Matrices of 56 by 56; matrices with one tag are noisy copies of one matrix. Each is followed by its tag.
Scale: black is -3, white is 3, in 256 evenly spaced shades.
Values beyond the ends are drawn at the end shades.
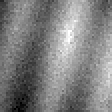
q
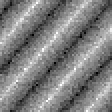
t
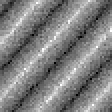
t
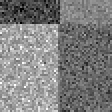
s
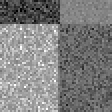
s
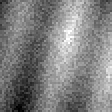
q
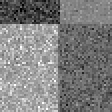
s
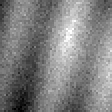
q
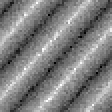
t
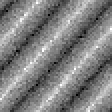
t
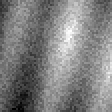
q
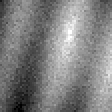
q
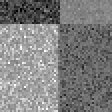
s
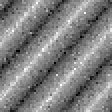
t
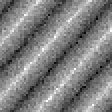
t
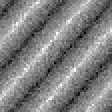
t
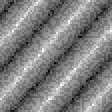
t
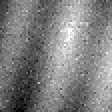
q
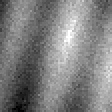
q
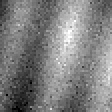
q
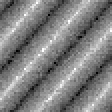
t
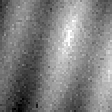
q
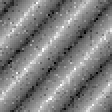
t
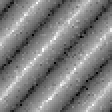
t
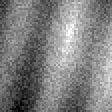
q
